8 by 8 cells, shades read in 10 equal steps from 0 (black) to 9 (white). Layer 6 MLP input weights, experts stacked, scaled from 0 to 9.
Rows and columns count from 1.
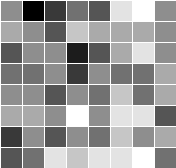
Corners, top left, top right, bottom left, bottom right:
5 5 3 4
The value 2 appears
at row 1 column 3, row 4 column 4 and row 7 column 1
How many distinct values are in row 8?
5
